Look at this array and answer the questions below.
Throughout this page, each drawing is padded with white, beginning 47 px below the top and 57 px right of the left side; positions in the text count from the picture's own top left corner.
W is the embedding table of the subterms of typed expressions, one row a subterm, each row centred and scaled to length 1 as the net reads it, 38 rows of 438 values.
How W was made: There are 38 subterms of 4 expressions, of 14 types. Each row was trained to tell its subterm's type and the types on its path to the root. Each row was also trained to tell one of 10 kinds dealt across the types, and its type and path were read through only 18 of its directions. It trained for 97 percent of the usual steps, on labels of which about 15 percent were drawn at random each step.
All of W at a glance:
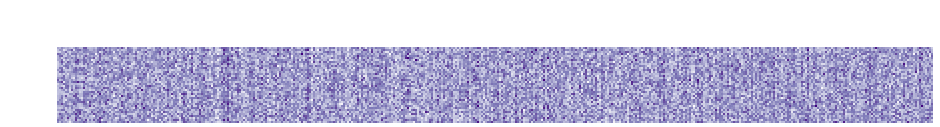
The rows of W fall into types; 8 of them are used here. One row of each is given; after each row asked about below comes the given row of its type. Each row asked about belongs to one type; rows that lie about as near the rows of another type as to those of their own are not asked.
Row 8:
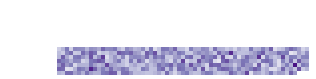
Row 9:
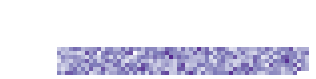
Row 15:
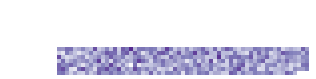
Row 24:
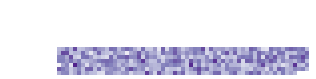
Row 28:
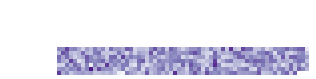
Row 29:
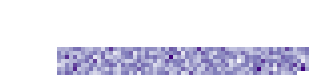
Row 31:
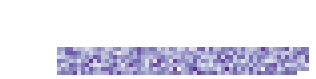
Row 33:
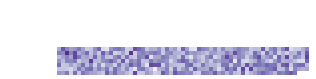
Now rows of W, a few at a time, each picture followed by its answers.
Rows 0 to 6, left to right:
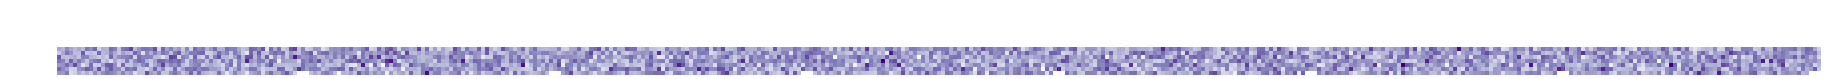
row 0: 24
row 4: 8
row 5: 29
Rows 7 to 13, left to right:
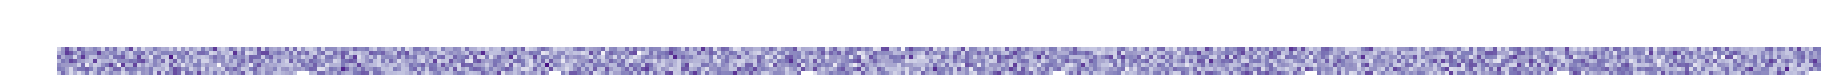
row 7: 15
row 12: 29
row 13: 15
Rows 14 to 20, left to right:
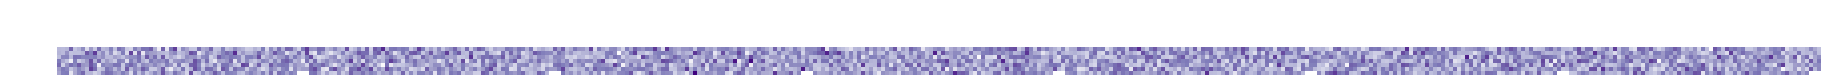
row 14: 29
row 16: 9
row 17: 33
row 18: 24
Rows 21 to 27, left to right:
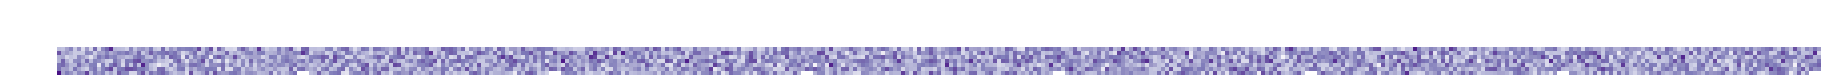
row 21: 9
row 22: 24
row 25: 15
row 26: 8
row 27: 33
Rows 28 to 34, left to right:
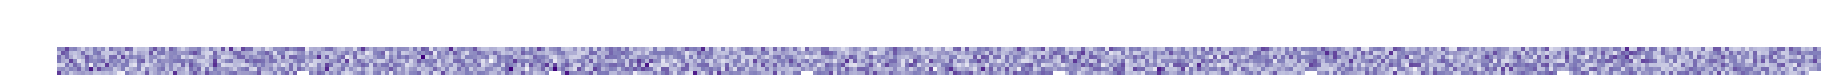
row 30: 9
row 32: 24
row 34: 15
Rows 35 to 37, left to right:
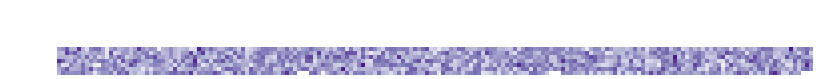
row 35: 31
